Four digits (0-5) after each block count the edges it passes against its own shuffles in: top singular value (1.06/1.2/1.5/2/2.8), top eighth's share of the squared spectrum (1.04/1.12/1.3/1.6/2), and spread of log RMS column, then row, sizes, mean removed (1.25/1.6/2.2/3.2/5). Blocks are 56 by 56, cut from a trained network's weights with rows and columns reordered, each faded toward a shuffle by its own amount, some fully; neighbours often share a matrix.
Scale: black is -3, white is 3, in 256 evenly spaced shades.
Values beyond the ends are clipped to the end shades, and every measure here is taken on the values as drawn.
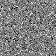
0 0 0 0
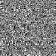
3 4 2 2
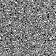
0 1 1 0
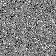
0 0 0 0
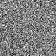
2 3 1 0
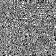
2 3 1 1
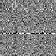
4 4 1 2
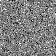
0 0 0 0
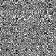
3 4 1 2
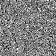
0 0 0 0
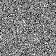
1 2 0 0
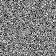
0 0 0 0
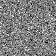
0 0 0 0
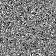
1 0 0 0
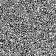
0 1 0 0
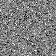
1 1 0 0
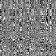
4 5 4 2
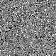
0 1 0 0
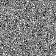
0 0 0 0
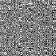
3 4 3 2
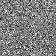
2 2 0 0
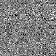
3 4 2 2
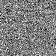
0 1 0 0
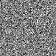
2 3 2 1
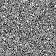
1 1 0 0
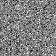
1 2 0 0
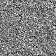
2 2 0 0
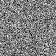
2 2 0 0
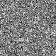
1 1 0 0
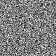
1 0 0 0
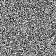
1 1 0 0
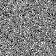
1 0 0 0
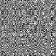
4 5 3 2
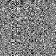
3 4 2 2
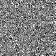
2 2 1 0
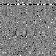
3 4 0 2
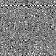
3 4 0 2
